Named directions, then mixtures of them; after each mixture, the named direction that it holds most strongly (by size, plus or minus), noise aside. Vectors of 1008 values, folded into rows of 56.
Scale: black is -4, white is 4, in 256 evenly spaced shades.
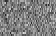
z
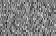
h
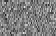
z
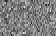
z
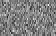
h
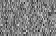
h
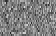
z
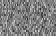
h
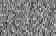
h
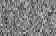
h
